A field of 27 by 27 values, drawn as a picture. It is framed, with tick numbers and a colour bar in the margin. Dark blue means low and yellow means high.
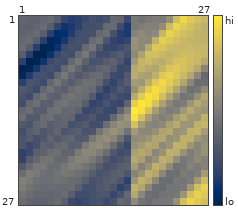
The top left is the ninth with the lowest average. No lone cell stands out from its neighbours. A vertical seam about 60% of the way across splits the table, and the right part is higher. Overall the values sit about 50% of the way up the scale. The bottom left is the smoothest part.
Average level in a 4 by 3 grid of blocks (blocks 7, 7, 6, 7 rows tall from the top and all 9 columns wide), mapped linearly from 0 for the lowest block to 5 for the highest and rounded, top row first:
015 | 124 | 124 | 213
